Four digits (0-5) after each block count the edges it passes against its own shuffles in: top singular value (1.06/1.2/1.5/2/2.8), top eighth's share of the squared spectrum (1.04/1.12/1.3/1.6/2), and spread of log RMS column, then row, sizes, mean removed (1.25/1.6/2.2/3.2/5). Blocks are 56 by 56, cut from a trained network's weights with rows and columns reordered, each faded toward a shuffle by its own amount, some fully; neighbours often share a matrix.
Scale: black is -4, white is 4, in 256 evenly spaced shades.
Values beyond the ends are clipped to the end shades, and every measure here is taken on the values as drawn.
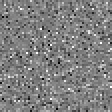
0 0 0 0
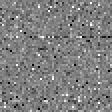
2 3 0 1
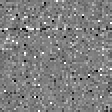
2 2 0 1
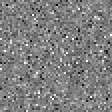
0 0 0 0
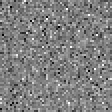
0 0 0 0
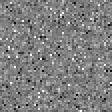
0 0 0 0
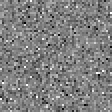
1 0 0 0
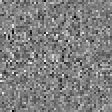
3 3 1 2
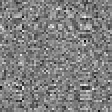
4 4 2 2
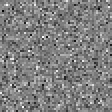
1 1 0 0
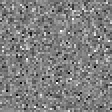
1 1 0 1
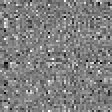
3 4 2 2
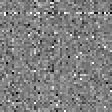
3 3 1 1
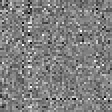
3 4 2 2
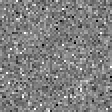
1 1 0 0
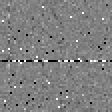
4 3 0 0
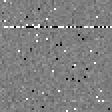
4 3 0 1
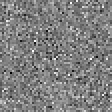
1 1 0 0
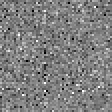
2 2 1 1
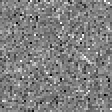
1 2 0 0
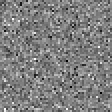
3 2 1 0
